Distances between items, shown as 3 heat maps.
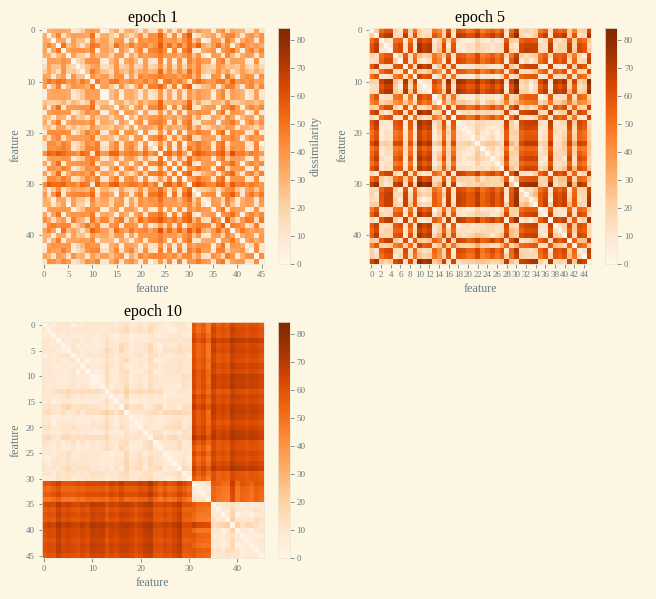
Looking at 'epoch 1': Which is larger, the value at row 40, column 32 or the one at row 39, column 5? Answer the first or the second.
the first
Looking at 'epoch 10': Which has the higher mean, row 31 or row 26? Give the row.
31
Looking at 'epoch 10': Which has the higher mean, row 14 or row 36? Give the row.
36
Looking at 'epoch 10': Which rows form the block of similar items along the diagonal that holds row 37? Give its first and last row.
35 to 45
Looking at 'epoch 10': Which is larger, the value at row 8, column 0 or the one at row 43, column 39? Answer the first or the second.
the second
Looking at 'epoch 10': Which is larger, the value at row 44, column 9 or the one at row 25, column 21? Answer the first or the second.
the first
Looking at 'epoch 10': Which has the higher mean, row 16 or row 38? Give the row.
38
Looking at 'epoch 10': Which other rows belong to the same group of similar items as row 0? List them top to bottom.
1, 2, 3, 4, 5, 6, 7, 8, 9, 10, 11, 12, 13, 14, 15, 16, 17, 18, 19, 20, 21, 22, 23, 24, 25, 26, 27, 28, 29, 30
